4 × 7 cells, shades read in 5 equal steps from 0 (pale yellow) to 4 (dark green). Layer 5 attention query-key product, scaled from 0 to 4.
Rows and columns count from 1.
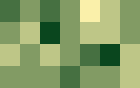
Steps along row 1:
down up down down up up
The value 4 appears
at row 2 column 3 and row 3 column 6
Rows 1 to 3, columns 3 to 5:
3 2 0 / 4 2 1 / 1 2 3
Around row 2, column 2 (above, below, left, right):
2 2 2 4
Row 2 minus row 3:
1 -1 3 0 -2 -3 1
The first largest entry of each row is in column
1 3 6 4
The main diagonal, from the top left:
3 1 1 3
